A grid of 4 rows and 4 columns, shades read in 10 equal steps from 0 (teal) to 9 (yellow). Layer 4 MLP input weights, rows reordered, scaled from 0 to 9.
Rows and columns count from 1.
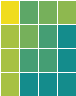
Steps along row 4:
down same same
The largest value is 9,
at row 1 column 1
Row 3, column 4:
0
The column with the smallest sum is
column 4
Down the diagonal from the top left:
9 4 2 0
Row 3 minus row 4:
0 2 2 0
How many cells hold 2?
3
